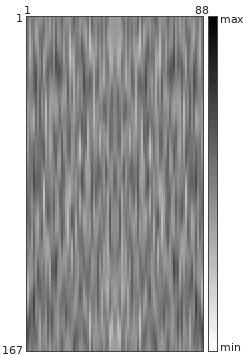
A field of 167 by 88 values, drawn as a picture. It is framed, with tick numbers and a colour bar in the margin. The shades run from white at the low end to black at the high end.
There is no overall slope. It is mirror symmetric from left to right. The grain runs up and down. The histogram is bell-shaped. Overall the values sit about 50% of the way up the scale.
